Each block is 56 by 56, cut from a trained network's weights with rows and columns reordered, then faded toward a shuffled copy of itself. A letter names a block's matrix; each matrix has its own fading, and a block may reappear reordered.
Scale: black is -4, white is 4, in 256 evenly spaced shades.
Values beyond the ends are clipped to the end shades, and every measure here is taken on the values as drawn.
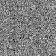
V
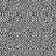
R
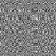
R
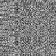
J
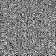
V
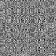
J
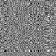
J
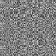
R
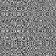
R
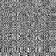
J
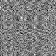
J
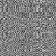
R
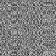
R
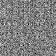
V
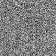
V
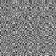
R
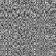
R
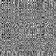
J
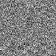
V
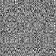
J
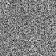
V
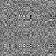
J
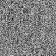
V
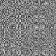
R
